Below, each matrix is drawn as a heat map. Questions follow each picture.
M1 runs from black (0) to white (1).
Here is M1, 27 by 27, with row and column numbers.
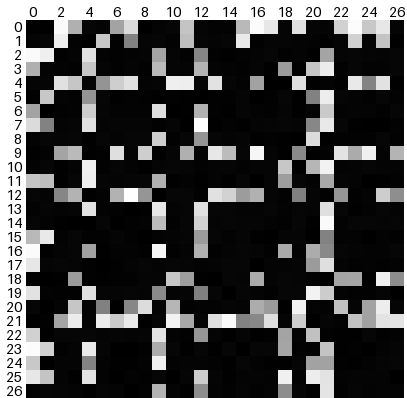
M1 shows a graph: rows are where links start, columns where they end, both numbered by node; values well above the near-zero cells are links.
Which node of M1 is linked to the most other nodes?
node 21
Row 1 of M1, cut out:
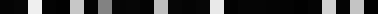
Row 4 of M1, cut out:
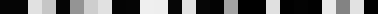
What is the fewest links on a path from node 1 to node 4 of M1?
2
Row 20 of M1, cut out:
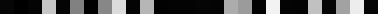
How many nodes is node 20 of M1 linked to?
11
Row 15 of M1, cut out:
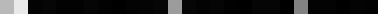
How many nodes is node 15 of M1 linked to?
4
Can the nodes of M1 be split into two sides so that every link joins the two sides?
yes
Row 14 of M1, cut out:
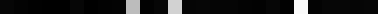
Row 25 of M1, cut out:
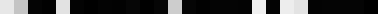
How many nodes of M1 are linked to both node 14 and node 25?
2
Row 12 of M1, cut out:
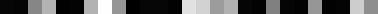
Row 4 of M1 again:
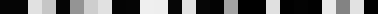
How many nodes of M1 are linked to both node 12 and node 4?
8
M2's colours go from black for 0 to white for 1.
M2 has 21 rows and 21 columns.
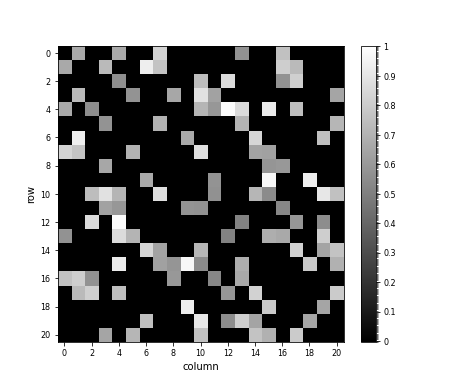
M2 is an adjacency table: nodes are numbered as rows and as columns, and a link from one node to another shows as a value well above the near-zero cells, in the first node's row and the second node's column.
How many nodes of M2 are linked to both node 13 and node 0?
2
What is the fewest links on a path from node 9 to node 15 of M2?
1
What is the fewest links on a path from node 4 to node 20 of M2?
2
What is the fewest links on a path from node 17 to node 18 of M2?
3
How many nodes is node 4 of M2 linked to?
8
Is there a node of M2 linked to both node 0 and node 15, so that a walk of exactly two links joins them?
yes
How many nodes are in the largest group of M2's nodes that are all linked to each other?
4
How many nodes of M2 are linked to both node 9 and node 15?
1
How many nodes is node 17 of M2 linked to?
6
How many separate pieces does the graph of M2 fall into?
1
